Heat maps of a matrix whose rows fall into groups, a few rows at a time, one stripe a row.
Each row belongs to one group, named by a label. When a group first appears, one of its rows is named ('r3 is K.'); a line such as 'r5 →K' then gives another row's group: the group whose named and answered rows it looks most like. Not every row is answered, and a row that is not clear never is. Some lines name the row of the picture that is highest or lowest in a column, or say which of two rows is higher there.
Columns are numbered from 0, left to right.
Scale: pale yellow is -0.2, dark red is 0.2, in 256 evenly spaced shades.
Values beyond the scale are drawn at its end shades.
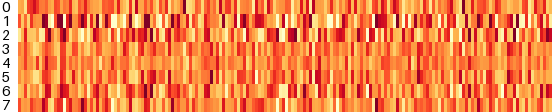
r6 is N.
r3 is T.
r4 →T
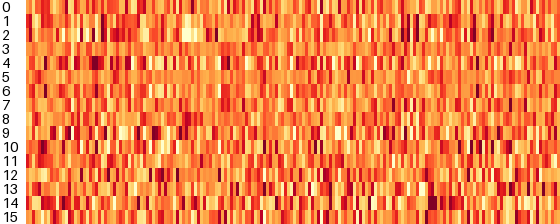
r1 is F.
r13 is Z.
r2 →F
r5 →Z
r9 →N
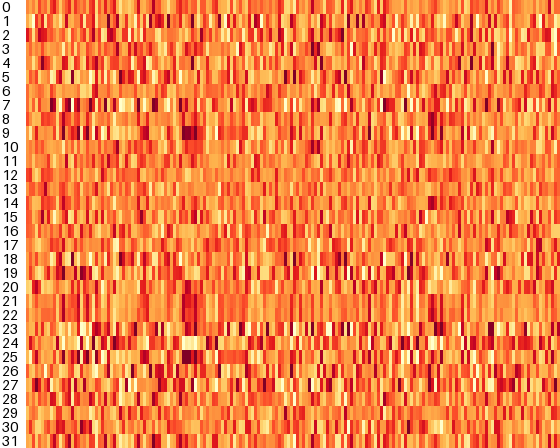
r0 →N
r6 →Z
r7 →N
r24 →F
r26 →T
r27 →Z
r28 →N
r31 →N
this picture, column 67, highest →23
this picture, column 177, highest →23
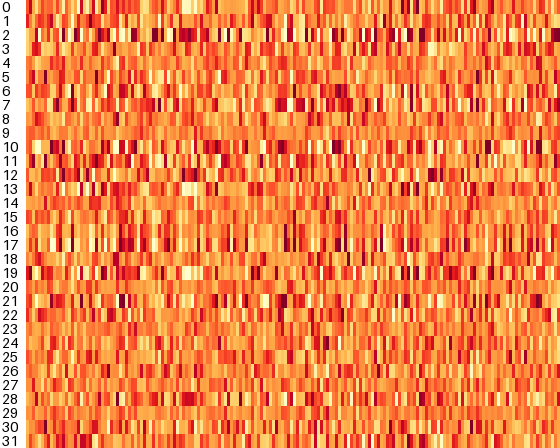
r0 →F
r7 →N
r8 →Z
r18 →Z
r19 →F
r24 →T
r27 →T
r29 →T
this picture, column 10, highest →7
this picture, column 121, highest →30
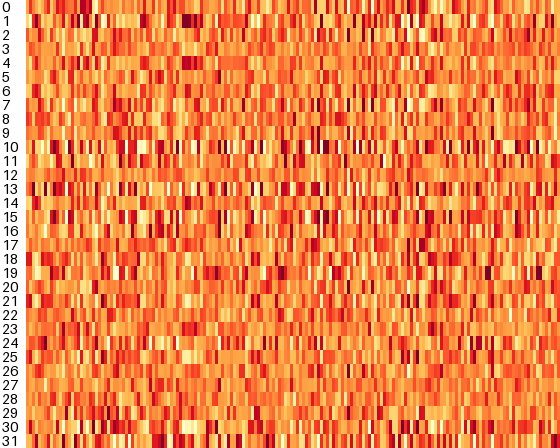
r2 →Z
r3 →F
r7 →Z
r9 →Z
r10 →T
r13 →T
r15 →T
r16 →T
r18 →F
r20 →Z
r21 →F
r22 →N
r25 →F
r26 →Z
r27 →T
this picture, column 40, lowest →30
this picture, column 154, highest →19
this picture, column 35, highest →16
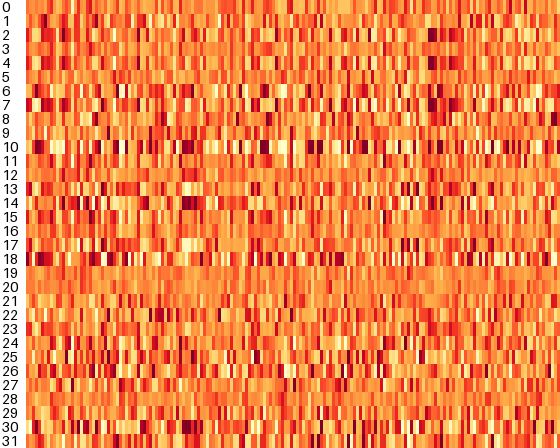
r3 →N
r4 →F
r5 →Z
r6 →Z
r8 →Z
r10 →Z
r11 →N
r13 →F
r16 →N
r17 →F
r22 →T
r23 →F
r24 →N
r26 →N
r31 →Z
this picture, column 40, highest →14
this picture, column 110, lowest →29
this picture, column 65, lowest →18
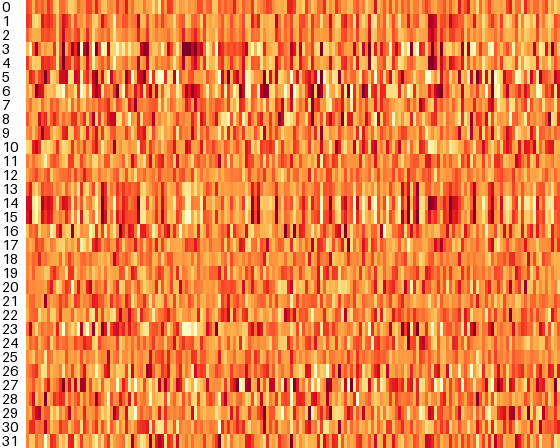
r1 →F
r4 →F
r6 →Z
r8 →N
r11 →T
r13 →F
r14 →F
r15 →F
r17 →Z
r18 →Z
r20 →N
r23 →F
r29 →Z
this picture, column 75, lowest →3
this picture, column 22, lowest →3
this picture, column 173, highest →3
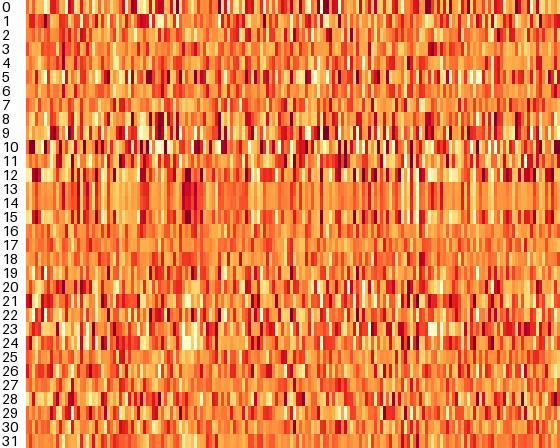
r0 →T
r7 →Z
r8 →T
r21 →F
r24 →F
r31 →F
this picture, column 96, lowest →5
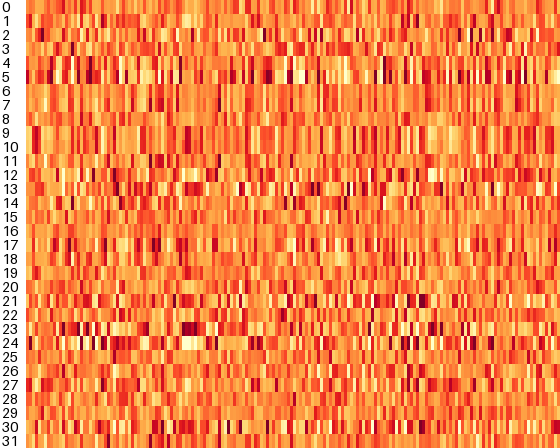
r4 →N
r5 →N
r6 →T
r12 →F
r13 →Z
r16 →N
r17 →N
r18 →N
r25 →Z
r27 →F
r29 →T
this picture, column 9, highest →17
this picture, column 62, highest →17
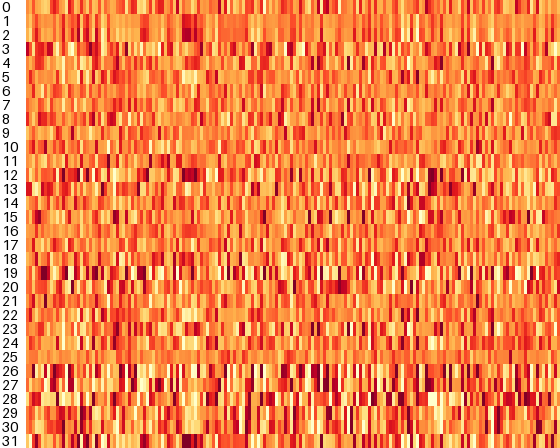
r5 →F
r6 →T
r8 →N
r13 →F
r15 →Z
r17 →T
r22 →F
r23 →Z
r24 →F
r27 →T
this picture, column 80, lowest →29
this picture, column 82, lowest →23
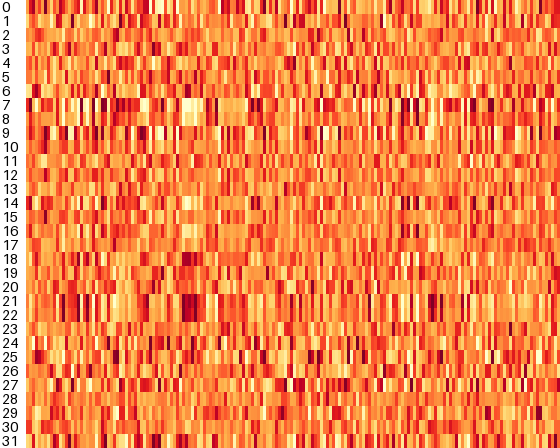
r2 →Z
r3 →N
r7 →F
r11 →T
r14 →F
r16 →F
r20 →N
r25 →Z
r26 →N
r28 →T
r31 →N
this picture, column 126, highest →26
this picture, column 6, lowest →24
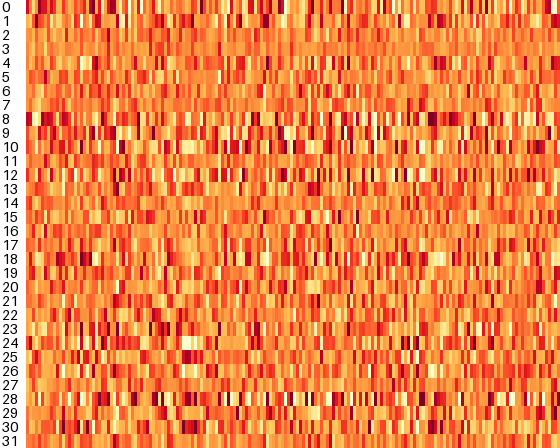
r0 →N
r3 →T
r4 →Z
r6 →T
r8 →F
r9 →N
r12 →Z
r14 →F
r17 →Z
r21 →Z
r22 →N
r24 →F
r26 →F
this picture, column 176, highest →29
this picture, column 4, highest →0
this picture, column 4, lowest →28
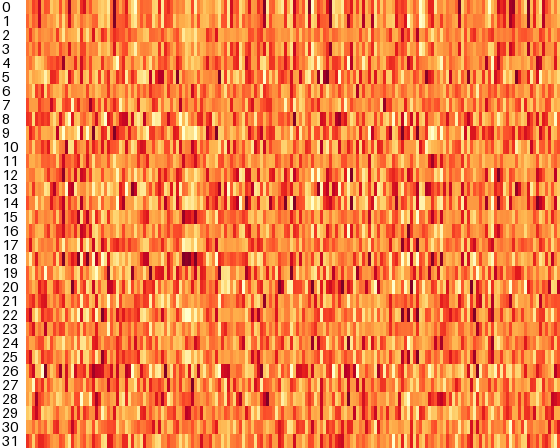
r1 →Z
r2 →F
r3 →Z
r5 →T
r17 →F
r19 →T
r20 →N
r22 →F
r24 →Z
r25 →F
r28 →Z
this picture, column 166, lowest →20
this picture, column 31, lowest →7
